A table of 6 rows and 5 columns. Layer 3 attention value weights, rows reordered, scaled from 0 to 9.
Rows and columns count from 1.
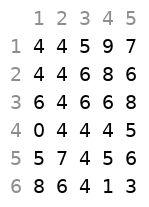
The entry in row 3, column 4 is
6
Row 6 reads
8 6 4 1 3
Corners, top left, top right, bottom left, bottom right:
4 7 8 3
